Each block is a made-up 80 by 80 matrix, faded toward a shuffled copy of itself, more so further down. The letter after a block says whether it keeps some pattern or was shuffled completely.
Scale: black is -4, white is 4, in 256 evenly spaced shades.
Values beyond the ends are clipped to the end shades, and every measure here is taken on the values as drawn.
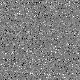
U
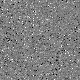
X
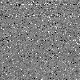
U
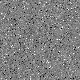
X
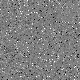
X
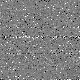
U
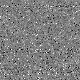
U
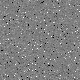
X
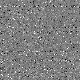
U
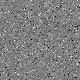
X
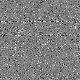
U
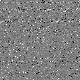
U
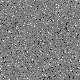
X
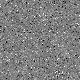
X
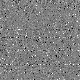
U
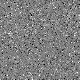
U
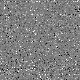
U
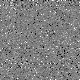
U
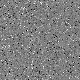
X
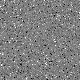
X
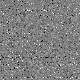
U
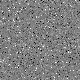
X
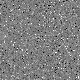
X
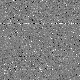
U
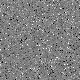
X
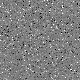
X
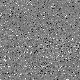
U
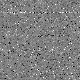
U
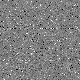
U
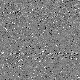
U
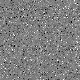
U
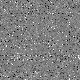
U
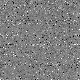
U
